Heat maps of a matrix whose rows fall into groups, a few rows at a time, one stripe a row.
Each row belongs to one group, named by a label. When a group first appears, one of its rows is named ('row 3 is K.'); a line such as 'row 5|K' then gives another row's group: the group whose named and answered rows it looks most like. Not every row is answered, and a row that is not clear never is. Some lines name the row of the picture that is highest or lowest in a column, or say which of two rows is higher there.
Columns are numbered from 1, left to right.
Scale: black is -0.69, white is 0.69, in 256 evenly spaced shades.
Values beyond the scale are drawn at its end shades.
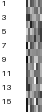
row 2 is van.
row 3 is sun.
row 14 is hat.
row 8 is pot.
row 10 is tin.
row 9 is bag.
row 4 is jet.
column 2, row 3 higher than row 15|No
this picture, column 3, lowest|4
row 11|sun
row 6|hat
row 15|tin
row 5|hat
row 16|bag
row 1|bag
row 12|tin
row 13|sun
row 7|bag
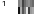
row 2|tin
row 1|jet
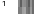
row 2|van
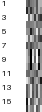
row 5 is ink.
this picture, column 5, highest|16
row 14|van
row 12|jet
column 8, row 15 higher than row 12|Yes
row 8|ink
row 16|tin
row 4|tin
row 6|hat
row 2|tin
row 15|bag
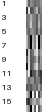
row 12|hat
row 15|sun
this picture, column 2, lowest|15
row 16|ink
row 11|jet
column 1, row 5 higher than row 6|No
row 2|bag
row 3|van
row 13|tin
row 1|pot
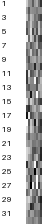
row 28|van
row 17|bag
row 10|hat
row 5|van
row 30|jet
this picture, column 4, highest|27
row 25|hat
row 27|ink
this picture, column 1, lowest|17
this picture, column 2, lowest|16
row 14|ink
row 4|van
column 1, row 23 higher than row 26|Yes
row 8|van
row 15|hat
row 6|hat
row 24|tin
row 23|jet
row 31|hat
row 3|hat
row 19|hat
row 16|sun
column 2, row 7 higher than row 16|Yes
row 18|hat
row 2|pot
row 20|pot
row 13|sun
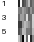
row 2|van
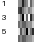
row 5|hat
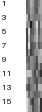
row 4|ink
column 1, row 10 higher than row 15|No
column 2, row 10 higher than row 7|No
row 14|pot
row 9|sun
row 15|jet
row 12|pot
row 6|bag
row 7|bag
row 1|sun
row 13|sun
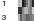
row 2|sun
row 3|pot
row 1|jet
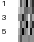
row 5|ink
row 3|ink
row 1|hat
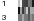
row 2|tin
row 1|jet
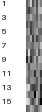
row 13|jet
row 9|tin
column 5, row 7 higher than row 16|Yes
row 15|jet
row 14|hat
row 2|sun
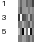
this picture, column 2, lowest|2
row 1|hat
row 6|van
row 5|ink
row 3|bag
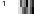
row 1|hat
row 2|jet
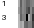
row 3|hat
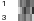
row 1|pot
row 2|jet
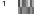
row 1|bag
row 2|pot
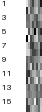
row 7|jet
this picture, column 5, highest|15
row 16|sun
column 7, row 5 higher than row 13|No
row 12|bag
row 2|bag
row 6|bag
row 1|jet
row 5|hat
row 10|van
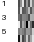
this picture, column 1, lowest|6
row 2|bag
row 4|hat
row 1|van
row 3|sun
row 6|tin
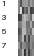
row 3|sun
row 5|sun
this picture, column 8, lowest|2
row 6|van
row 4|van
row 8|van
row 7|pot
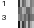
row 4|tin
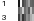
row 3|tin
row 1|bag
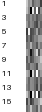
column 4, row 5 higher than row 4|No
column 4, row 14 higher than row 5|Yes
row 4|pot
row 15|tin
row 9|tin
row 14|ink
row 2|ink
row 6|tin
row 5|bag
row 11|ink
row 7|van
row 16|van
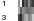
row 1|jet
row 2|pot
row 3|sun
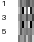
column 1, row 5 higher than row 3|Yes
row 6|tin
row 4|ink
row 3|hat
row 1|pot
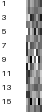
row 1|hat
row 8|tin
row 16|hat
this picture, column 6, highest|9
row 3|jet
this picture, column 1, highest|5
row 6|van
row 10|bag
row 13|pot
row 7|bag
